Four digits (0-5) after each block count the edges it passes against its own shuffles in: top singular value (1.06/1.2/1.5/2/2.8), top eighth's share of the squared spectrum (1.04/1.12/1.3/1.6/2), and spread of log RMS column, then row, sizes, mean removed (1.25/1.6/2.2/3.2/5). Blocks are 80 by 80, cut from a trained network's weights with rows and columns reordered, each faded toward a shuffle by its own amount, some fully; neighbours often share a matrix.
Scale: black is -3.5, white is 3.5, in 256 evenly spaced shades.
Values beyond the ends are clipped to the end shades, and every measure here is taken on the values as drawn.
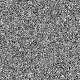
1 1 0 0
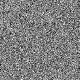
2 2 0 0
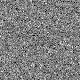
1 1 0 0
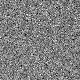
0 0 0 0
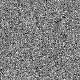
2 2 1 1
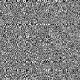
4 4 3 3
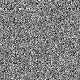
3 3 1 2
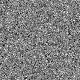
1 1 0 0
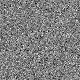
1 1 0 0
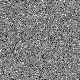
0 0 0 0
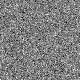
2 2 0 0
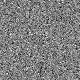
0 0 0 0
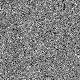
1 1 0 0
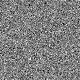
1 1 0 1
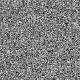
2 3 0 1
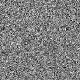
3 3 0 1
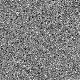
0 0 0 0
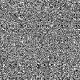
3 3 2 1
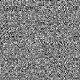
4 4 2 2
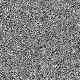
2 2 0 0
